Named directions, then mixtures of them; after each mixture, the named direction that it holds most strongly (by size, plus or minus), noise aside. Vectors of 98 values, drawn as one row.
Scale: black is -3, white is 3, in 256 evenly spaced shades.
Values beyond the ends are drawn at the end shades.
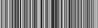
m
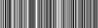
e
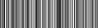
e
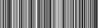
e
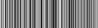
m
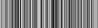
m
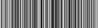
m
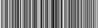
m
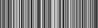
m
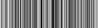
m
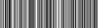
e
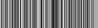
m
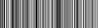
e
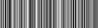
e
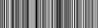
e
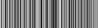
m
